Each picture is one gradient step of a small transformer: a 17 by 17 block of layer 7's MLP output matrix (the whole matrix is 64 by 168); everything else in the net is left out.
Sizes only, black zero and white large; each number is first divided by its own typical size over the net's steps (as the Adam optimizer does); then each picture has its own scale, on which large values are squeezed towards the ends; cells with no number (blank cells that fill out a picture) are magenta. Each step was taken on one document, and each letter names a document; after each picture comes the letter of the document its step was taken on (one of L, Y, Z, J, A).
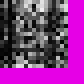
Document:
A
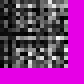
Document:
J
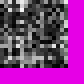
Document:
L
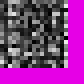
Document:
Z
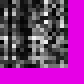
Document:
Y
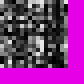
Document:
L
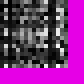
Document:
A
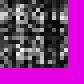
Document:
L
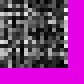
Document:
Z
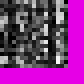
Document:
A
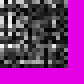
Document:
L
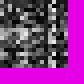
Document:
Z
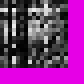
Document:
Y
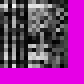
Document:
Y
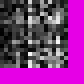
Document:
J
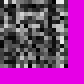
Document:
A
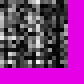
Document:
L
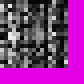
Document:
Z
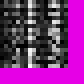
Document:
J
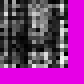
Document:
Y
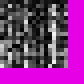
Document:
Z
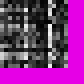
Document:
Z
